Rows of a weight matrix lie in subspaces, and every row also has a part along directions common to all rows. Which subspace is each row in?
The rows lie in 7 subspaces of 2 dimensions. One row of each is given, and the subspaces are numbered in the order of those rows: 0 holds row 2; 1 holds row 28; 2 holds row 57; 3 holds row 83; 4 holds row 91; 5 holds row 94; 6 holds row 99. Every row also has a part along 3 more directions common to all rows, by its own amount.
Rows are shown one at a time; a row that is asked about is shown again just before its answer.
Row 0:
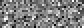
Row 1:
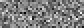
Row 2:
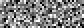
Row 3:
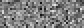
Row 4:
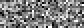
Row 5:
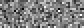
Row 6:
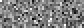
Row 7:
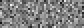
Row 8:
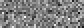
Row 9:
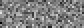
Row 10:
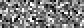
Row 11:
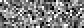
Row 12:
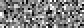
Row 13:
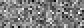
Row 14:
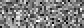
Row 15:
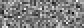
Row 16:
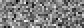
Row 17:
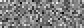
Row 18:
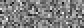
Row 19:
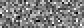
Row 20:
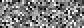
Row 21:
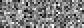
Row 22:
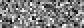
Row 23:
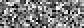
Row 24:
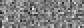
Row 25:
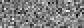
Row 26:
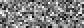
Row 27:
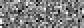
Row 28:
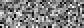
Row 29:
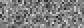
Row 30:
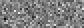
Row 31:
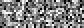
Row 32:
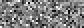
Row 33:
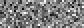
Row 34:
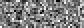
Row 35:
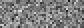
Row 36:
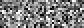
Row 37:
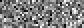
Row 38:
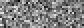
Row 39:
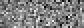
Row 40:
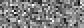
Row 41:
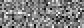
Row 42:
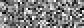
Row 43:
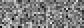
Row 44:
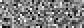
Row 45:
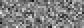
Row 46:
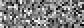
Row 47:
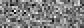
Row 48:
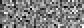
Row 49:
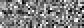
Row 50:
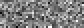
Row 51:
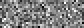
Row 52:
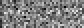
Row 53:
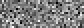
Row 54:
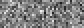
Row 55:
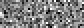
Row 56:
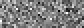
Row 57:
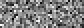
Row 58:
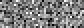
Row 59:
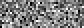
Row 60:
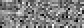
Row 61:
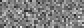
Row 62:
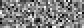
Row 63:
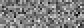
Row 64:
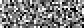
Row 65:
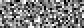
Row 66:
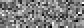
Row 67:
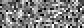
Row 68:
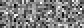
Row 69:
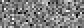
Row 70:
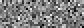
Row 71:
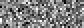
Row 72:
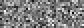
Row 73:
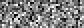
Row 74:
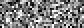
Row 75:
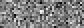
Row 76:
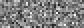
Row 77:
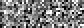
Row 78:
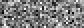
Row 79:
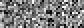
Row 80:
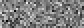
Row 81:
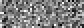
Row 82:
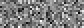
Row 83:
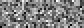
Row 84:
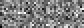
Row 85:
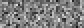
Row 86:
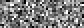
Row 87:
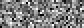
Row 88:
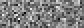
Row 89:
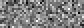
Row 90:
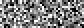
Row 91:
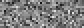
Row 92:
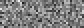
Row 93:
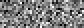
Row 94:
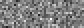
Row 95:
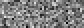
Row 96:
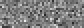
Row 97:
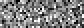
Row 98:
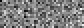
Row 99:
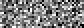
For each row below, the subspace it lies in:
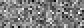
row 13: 2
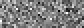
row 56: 2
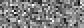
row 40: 3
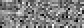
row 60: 1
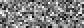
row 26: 1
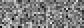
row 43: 2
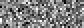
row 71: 2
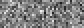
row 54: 3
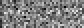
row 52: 2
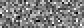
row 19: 4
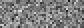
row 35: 2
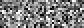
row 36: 4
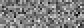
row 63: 0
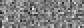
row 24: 6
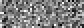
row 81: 6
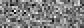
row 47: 3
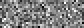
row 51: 2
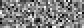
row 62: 1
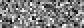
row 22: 6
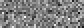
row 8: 0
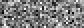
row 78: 4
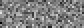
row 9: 1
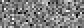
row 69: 0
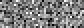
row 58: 5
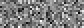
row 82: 2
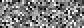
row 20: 4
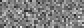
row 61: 5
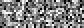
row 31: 3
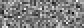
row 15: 4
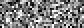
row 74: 3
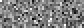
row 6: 5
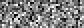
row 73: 3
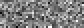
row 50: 1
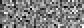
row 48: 2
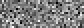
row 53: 0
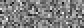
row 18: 6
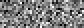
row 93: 6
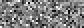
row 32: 4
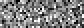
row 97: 0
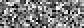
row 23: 4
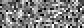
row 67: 3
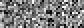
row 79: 5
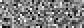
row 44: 5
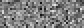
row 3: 4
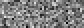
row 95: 4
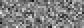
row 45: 1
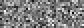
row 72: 4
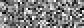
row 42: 0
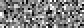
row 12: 1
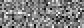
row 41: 0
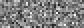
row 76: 5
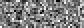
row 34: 3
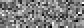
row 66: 1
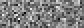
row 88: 3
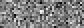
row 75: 3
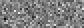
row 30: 0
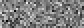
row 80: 0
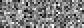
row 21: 5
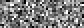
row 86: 1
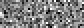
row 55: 1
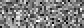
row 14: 4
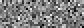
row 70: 4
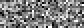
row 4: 1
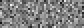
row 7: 1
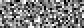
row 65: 1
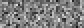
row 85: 3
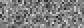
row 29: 4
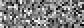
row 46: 0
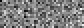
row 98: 5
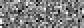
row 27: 2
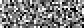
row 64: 6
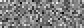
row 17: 6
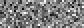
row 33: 1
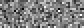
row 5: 6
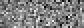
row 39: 6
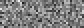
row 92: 6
